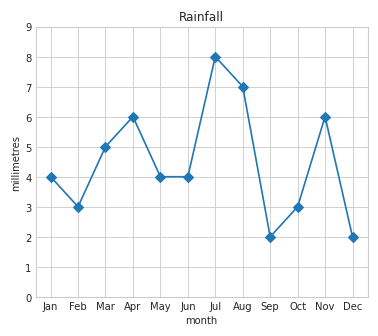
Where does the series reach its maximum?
Jul
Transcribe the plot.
Title: Rainfall
x-axis: month, ticks Jan Feb Mar Apr May Jun Jul Aug Sep Oct Nov Dec
y-axis: millimetres, ticks 0 1 2 3 4 5 6 7 8 9
Values:
4 3 5 6 4 4 8 7 2 3 6 2
